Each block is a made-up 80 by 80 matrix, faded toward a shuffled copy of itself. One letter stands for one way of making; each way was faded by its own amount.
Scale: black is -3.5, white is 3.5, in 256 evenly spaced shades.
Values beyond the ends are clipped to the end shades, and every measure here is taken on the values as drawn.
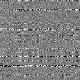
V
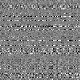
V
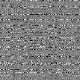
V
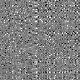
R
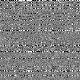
V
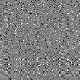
R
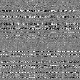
V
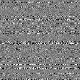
V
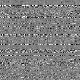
V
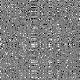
R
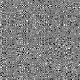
R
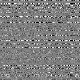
V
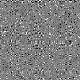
R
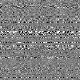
V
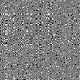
R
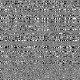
V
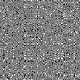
R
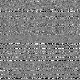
V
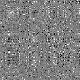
R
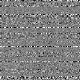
V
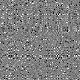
R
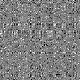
R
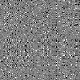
R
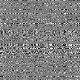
V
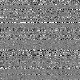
V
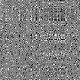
R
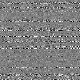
V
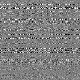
V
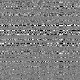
V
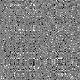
R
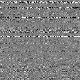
V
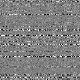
V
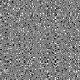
R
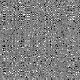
R
